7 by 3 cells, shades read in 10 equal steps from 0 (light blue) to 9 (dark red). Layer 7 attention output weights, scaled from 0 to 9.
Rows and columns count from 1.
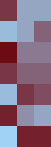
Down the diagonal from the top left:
7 2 4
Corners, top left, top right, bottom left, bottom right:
7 2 0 8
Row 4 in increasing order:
5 5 7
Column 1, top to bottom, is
7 1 9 7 1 8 0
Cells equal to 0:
1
